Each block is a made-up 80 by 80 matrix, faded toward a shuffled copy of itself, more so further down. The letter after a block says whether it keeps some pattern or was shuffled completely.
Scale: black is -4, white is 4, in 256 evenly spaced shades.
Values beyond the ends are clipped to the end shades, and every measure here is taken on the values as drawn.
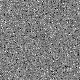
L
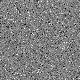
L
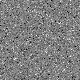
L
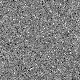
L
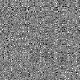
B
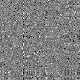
B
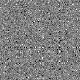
B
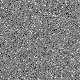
L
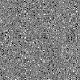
B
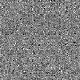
B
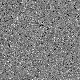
L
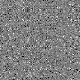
B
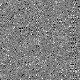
B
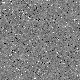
L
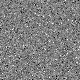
L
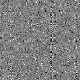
B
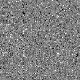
B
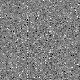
B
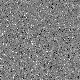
L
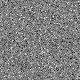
L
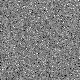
L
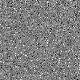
B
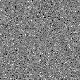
B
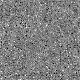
B
